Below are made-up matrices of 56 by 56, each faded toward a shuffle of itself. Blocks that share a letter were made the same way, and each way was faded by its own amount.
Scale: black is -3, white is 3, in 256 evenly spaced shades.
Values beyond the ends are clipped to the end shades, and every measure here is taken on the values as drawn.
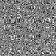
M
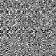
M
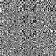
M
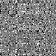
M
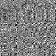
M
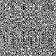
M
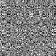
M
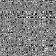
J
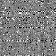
J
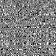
J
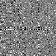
J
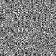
M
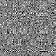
M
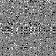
J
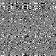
J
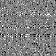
J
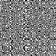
M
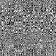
M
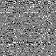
J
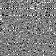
J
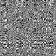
M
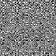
M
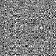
M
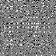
J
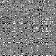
J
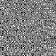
M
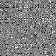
J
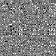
J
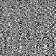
M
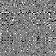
J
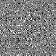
J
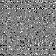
J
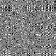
J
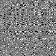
J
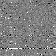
J
